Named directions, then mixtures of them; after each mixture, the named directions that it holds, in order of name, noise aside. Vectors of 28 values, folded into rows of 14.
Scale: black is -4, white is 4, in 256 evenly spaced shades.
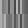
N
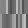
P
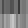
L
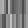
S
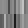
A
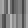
S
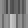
L, S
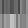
L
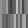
P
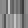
A, S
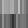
L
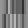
A, S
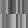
L, P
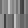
A, L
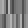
S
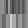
L, S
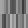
P, S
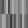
S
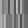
N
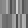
P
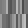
P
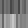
L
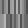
N, S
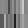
A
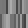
P
